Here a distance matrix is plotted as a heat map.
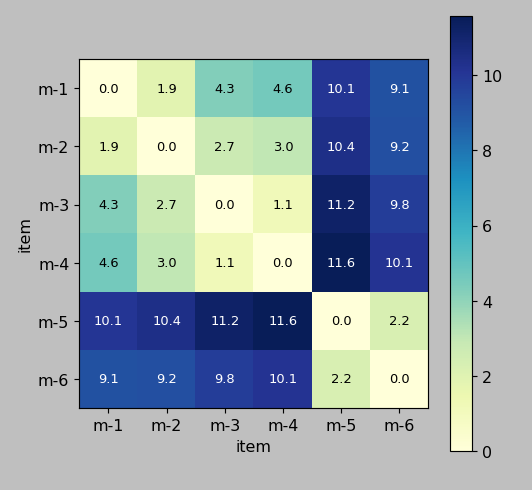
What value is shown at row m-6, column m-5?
2.2
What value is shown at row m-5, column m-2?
10.4
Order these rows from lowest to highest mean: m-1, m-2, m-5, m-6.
m-2, m-1, m-6, m-5
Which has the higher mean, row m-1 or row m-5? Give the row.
m-5
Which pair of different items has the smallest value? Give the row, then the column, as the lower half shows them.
m-4, m-3
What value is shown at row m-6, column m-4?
10.1
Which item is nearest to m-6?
m-5
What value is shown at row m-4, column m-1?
4.6
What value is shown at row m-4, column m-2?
3.0
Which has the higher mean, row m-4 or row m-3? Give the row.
m-4
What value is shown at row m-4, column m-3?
1.1
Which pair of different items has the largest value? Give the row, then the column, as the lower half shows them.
m-5, m-4
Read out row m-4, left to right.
4.6 3.0 1.1 0.0 11.6 10.1
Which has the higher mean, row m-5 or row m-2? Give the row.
m-5
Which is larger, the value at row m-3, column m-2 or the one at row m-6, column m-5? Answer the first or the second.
the first
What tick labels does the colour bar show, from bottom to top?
0, 2, 4, 6, 8, 10
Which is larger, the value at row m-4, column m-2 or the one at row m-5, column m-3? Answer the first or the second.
the second
